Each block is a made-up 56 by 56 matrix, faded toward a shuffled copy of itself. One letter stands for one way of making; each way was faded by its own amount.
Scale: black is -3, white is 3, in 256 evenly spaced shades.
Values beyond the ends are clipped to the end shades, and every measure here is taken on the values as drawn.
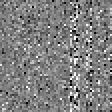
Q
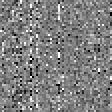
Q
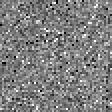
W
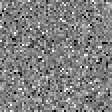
W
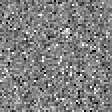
W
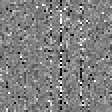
Q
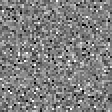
W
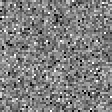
W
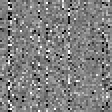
Q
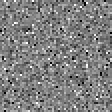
W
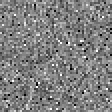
W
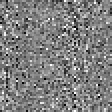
Q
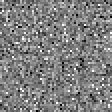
W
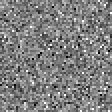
W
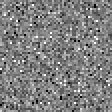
W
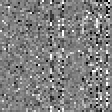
Q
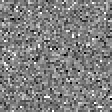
W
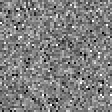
W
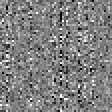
Q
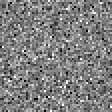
W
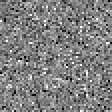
W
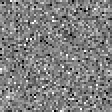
W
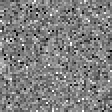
W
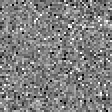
W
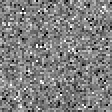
W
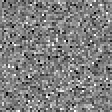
W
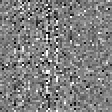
Q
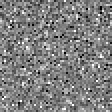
W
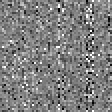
Q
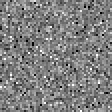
W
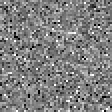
W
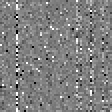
Q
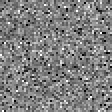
W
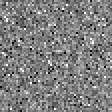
W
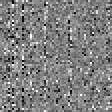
Q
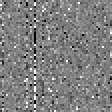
Q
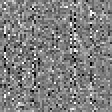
Q
